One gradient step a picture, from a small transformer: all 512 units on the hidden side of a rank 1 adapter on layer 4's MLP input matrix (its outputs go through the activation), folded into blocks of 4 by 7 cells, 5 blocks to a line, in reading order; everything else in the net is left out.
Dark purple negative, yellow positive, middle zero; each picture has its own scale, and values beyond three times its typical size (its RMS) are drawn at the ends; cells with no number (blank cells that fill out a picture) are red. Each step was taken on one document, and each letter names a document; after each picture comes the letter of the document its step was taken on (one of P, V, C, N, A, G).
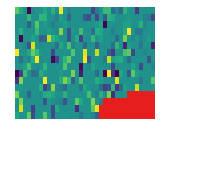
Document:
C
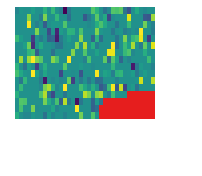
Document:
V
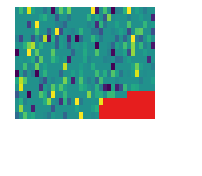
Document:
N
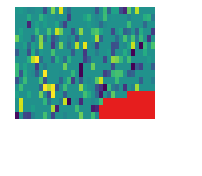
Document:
V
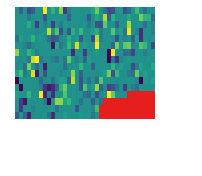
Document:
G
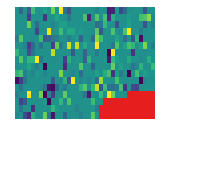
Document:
G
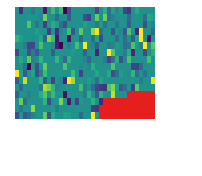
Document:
V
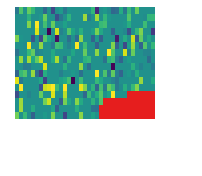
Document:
C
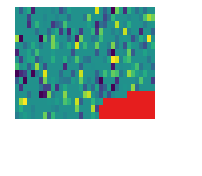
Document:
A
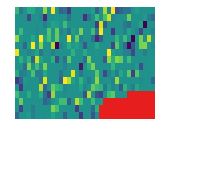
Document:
C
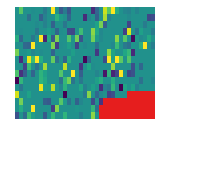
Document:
C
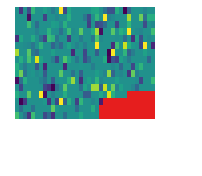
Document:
G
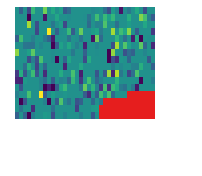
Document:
G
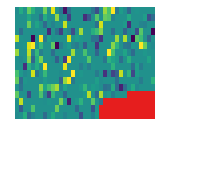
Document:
C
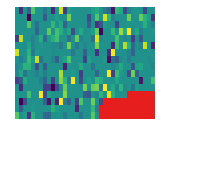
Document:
G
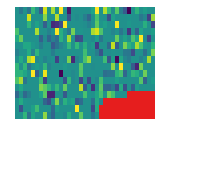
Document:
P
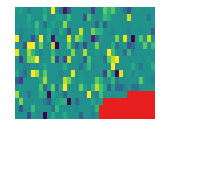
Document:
C
